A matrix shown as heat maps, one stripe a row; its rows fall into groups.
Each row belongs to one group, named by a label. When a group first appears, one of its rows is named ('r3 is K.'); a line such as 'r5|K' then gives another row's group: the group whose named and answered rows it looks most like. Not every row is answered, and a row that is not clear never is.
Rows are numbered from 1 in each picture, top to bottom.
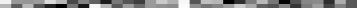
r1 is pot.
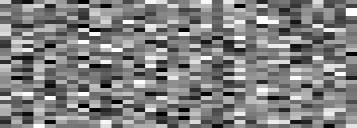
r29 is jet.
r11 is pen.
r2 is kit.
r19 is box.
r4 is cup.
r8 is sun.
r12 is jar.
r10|box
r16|jar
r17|sun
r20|jet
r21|kit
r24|pen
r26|jet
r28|sun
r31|jar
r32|box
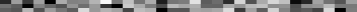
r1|jar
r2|jet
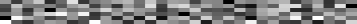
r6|cup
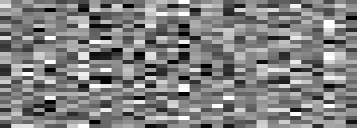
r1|pot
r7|sun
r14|sun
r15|sun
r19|pen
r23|pot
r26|kit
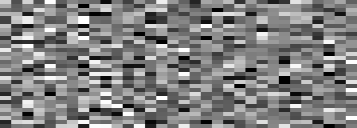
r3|box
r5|pen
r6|pen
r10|pen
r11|jet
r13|pot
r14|box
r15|sun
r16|cup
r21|cup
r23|cup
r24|jar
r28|sun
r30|cup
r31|pen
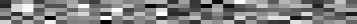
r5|jar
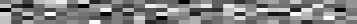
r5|jet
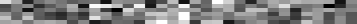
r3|jet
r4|pot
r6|pot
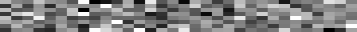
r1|sun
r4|pen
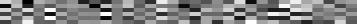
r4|jar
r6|box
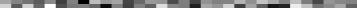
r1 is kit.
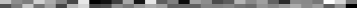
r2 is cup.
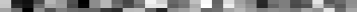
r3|jet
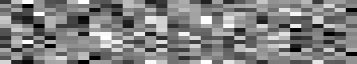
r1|pen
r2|jet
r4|jet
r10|jar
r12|jar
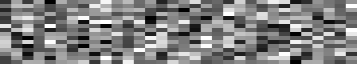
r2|cup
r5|pen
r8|cup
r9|cup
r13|kit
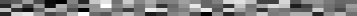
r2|jar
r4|pen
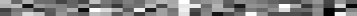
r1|pot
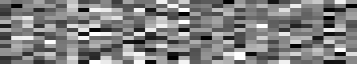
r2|jet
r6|pot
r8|sun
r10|pen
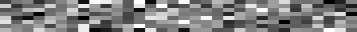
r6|pot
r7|kit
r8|sun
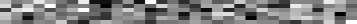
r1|sun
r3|pen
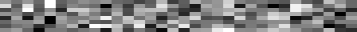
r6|kit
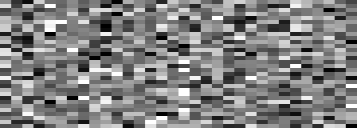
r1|jet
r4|jet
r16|pot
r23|pot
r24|pot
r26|jar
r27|cup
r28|pot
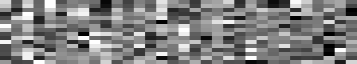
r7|pot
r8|pot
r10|pen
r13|box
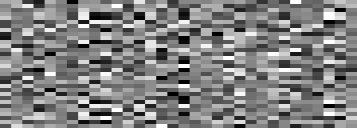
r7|kit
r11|sun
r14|jar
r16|sun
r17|pot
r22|pot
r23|jar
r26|sun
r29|sun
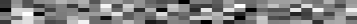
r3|cup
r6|pen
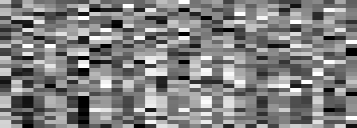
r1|pot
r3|sun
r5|pen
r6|jet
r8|box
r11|cup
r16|sun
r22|jar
